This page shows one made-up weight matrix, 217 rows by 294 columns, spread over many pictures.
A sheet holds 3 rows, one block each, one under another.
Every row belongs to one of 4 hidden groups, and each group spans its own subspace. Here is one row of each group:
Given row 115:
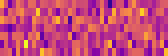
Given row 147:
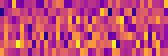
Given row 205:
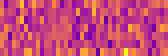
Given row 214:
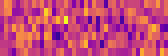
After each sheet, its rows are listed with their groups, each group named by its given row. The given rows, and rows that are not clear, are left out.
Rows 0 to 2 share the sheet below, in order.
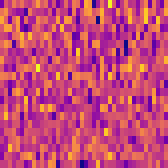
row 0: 214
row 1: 115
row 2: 205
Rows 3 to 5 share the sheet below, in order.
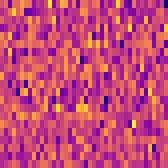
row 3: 115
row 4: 205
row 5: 147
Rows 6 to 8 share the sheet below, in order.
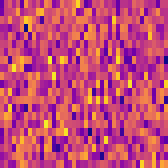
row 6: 205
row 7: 115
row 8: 214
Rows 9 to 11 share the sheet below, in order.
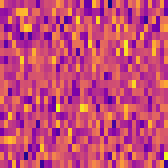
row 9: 214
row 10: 205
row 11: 115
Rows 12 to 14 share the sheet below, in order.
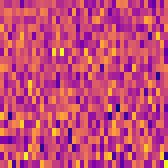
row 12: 147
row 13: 147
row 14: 115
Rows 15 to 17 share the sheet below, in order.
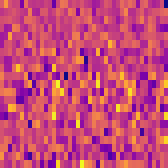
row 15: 205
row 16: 214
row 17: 205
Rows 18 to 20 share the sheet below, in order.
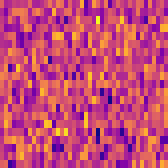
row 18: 214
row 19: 214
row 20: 214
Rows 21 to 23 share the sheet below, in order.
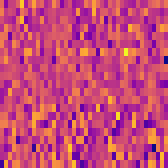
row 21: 205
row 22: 205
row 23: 147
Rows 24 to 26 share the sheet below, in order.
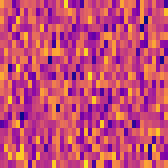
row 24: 205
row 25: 214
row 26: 147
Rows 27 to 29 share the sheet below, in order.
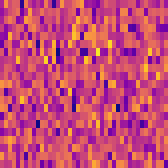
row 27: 205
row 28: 214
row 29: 115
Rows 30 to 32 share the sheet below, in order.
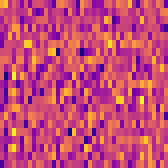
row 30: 205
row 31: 147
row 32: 147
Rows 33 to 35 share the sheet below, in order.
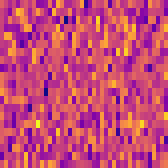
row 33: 214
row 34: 147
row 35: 115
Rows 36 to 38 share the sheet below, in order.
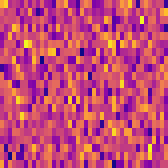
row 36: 205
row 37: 147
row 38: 147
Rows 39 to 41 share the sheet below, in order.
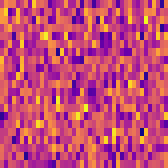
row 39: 214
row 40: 205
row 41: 205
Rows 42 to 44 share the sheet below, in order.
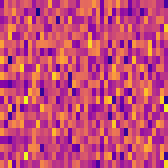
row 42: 115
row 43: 115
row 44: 115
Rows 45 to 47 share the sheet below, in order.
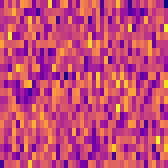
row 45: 115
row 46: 214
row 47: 147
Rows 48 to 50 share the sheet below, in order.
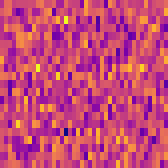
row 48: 214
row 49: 115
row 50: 214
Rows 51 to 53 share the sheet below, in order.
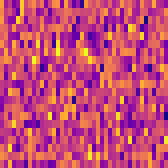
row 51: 205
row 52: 147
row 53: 115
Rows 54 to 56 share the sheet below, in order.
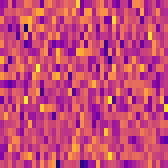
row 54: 205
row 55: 115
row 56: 205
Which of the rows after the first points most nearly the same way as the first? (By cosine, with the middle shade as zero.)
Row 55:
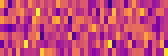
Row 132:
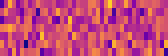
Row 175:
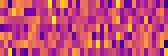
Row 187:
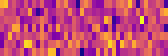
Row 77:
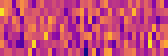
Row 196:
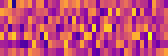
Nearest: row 175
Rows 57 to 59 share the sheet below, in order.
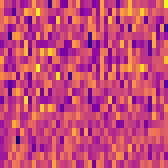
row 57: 115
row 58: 115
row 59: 147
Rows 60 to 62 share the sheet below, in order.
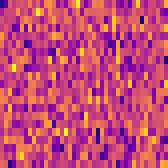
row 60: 205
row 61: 115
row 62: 214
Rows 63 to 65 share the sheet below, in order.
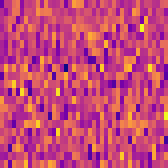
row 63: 205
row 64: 147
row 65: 115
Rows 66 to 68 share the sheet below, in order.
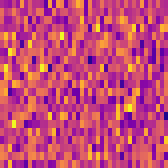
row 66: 214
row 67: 147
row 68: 115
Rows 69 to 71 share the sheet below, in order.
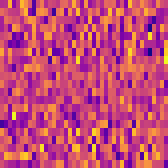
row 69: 147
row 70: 115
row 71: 147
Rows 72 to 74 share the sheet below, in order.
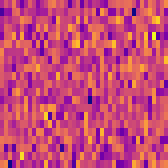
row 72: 147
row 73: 115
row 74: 214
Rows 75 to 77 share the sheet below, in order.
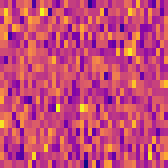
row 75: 147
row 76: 205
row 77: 147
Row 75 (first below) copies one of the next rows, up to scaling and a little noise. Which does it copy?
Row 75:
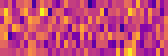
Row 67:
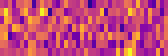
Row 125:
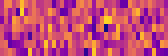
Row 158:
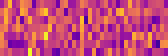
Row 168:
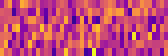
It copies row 67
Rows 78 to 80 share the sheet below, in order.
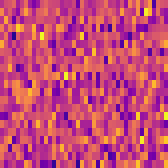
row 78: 147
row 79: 214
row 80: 205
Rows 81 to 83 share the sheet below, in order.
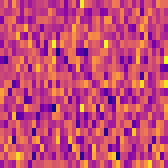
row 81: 205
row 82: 205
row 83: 147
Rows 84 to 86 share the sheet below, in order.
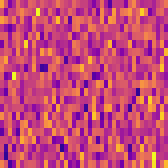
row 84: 115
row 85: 147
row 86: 214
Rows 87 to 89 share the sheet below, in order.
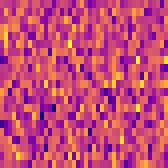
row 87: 147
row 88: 205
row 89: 147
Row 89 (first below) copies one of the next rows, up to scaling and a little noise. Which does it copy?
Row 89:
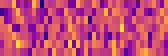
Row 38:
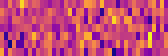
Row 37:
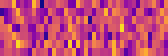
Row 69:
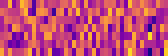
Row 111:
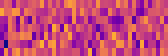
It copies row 37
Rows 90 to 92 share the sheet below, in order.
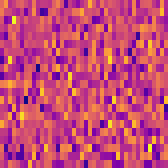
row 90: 147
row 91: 115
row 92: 147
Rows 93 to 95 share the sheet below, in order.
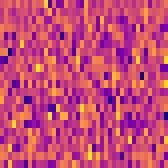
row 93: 214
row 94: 205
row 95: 115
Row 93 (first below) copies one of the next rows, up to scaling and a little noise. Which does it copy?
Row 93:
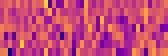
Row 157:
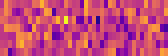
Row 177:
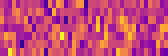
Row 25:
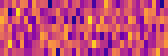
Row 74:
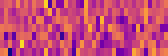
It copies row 74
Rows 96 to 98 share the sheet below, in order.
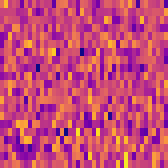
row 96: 205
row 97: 115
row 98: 214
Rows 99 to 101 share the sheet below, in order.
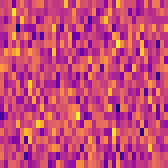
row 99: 147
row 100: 147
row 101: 205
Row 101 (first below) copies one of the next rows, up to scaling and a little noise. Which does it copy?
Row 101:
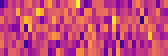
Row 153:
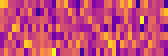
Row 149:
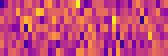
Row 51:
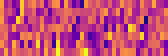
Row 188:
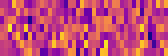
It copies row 149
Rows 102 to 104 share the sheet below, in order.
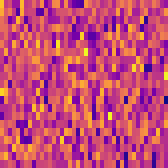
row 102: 205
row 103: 147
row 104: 214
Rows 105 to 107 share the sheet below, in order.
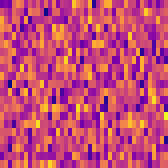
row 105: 214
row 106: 205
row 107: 115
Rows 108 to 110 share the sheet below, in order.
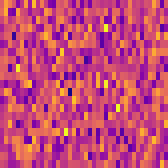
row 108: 214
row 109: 214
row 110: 214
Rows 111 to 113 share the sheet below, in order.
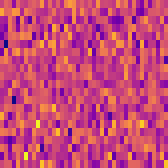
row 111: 147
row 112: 205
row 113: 115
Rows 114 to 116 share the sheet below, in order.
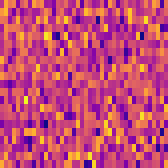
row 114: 214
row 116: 147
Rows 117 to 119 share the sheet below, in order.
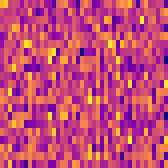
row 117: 205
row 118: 115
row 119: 115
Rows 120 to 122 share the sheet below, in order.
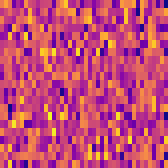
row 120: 205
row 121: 214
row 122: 115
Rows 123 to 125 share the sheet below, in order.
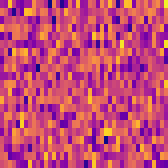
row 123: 115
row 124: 115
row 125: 147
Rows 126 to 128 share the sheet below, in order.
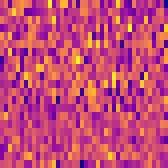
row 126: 115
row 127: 205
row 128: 205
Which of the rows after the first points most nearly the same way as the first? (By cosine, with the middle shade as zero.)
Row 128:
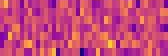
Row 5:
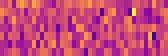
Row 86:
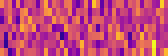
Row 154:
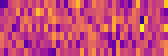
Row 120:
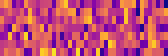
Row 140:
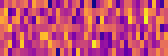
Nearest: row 120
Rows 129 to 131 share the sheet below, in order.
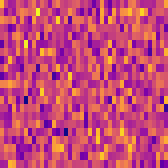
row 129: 115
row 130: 115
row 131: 214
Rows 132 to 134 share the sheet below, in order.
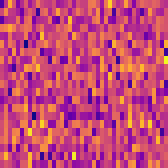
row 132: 115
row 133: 115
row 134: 147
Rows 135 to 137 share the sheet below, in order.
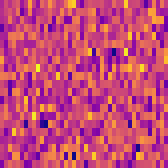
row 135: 147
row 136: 115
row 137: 147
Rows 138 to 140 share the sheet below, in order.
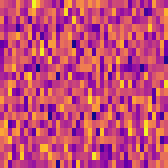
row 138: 147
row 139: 115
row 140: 214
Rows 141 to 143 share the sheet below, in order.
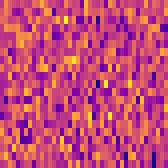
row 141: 214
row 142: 147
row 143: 214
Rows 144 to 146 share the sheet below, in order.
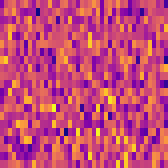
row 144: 115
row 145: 205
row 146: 214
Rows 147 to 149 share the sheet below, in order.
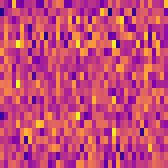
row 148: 147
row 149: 205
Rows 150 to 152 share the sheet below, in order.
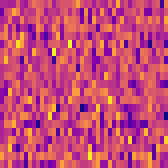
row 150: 147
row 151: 205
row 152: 115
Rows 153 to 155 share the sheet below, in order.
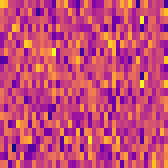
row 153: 205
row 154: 205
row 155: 214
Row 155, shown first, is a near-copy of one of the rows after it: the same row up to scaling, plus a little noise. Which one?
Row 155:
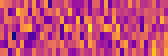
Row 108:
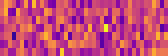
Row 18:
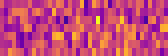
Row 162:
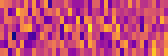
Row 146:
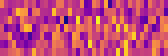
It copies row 162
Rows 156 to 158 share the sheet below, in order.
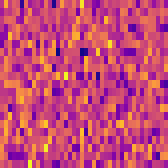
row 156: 205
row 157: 214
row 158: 147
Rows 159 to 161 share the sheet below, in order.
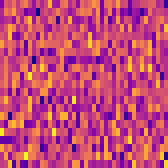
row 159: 115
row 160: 147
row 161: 115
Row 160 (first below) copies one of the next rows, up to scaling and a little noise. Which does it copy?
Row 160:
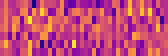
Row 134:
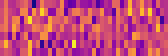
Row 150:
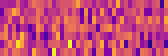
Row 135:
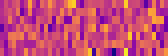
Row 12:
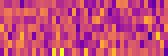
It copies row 134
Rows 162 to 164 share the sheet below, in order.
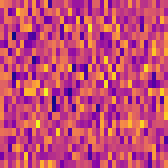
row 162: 214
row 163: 147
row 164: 115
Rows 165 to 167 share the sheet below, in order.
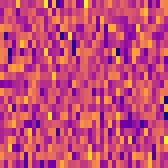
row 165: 214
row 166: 115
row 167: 115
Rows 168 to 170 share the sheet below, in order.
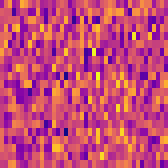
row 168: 147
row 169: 214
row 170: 214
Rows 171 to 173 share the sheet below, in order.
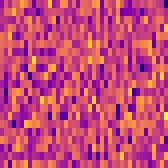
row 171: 115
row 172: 147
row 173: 115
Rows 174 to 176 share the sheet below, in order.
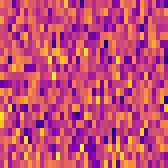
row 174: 205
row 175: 115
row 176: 205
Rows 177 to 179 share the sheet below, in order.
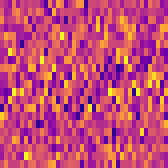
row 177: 214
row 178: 147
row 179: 205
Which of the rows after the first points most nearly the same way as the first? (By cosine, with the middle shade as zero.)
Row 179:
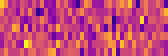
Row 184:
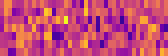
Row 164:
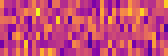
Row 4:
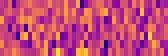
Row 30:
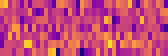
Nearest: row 30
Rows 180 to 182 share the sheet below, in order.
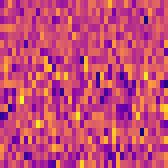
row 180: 115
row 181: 214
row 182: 205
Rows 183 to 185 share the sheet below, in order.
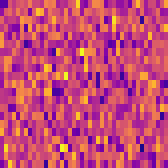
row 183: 205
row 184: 214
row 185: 214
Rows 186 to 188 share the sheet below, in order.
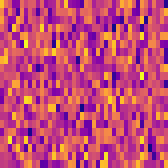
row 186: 205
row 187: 205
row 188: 205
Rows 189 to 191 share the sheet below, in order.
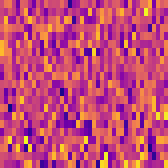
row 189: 147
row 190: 214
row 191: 205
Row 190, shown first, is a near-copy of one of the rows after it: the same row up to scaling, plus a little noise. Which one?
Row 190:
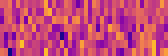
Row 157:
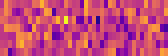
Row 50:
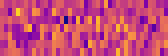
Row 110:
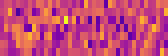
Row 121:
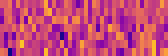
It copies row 121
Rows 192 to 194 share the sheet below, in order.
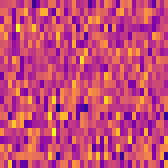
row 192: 147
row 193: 205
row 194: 115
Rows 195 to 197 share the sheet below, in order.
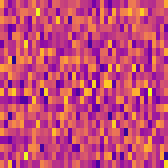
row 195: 115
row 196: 147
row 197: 115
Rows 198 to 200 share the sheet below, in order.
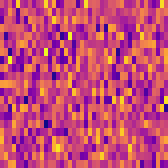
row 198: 214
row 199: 115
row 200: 214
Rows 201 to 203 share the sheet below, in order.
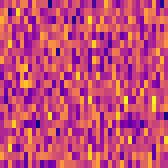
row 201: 214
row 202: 214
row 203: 115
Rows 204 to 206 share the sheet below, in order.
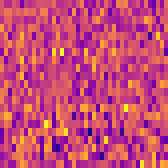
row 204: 147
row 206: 214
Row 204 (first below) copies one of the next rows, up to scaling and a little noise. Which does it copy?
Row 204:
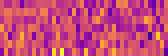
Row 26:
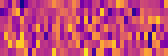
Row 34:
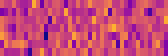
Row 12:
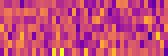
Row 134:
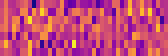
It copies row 12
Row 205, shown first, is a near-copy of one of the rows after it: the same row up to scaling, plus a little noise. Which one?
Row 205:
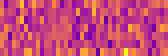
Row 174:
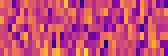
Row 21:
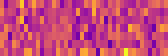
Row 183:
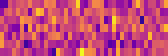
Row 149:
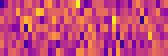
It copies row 21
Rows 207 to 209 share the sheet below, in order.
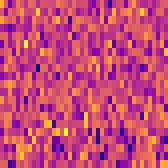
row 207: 115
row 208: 115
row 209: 214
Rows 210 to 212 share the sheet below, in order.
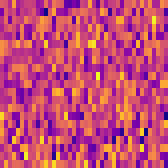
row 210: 147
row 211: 214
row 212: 205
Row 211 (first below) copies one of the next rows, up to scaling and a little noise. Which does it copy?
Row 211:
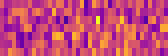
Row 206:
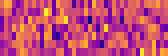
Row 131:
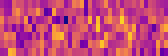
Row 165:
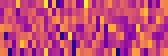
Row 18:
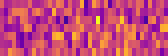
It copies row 18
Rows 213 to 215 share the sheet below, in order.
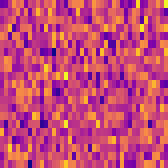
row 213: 205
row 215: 147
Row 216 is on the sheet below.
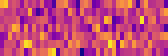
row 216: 205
